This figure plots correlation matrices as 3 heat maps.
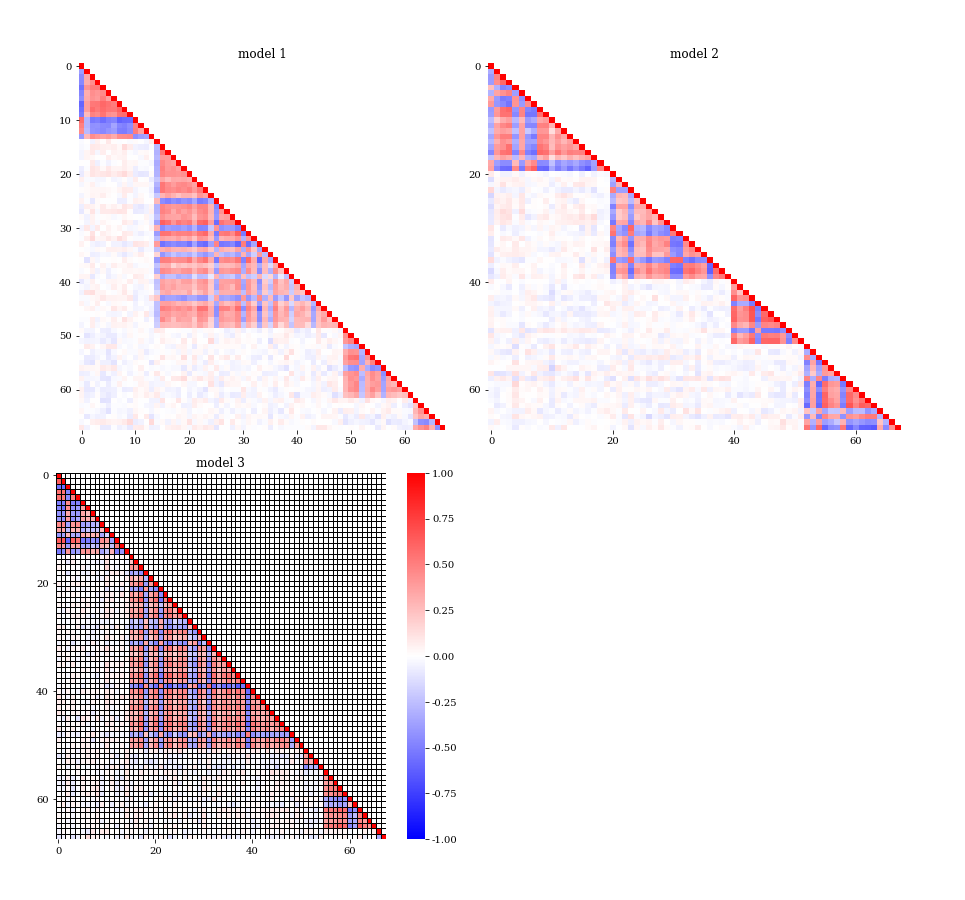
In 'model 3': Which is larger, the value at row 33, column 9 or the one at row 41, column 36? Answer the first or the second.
the second
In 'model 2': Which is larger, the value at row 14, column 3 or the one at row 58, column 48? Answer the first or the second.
the first
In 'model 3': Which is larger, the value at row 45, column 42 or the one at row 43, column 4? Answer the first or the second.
the first
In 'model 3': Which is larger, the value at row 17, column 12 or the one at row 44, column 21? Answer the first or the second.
the first
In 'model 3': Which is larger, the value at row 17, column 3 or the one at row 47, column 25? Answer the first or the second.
the second
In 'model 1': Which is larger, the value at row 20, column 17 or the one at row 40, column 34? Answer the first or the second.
the first
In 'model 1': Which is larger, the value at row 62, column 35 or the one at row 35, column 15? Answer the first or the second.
the first
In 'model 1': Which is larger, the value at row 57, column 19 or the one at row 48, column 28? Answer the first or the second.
the second
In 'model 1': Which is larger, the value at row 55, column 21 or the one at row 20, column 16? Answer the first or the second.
the second
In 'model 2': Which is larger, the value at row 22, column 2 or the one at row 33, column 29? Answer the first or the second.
the second
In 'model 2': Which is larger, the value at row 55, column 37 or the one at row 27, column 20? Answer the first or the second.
the first
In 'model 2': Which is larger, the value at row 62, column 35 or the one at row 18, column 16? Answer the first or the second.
the first
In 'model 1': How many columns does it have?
68
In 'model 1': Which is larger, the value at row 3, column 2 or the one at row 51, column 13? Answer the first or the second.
the first
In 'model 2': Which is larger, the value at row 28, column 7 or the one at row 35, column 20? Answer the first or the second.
the first
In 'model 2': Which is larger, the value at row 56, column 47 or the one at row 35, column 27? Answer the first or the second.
the second
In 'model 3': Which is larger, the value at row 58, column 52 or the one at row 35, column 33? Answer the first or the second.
the second
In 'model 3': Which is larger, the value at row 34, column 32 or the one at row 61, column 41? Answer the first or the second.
the first
